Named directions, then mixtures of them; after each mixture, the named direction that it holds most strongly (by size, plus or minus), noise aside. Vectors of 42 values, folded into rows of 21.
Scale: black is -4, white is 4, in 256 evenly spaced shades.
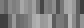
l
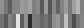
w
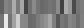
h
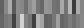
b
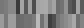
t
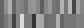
b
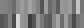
w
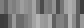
l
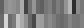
h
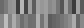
t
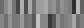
t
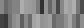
l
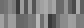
t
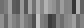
t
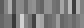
b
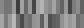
t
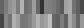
l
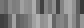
l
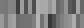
t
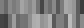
l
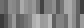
l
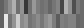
h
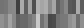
t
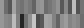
b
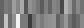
h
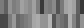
l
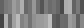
h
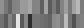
w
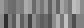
w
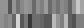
w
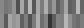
t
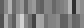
b
